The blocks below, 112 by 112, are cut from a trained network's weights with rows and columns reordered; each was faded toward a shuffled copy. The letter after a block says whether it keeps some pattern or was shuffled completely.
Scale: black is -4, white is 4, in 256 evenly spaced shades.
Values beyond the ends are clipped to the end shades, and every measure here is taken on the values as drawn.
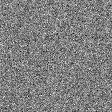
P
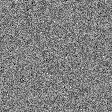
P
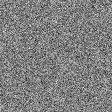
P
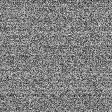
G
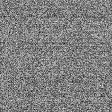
G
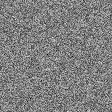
P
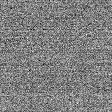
G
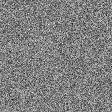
P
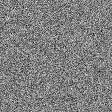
P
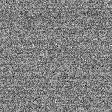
G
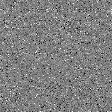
G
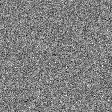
P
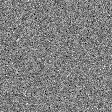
P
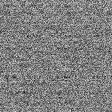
G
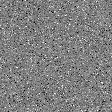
P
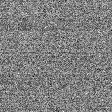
G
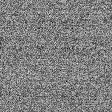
G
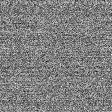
G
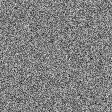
P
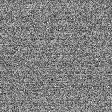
G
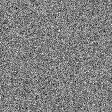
G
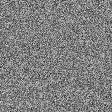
P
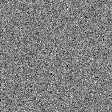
G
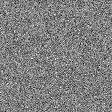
P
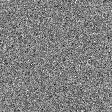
P
